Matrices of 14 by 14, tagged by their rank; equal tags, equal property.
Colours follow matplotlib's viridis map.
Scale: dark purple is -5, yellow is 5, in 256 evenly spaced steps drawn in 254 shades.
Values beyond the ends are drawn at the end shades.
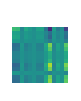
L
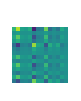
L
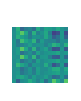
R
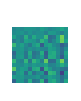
R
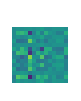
R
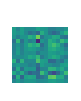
R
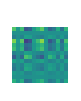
L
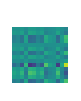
L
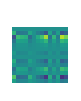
L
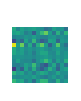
R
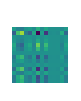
L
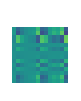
L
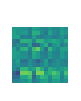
R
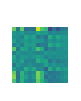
R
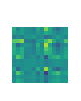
R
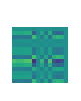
L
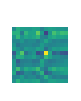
R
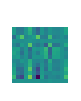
R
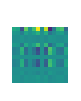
L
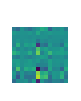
R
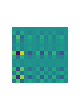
L
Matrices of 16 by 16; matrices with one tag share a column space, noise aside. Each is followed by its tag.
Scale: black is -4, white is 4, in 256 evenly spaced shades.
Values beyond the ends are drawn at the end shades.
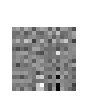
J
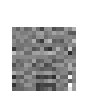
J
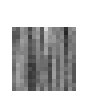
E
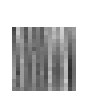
E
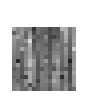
E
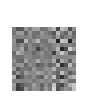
J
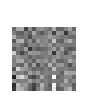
J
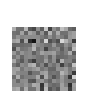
J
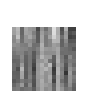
E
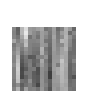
E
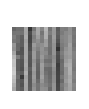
E
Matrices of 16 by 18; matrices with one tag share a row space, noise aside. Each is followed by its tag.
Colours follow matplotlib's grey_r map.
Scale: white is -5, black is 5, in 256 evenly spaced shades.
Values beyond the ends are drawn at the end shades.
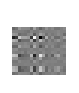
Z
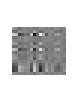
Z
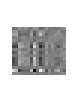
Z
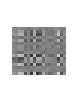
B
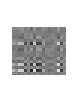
B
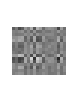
B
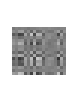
B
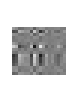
Z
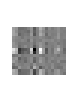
Z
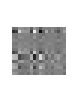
Z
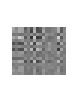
B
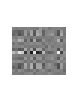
B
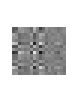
Z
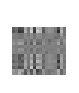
B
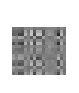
B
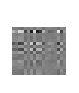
B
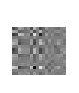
Z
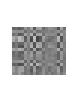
B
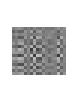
B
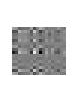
Z
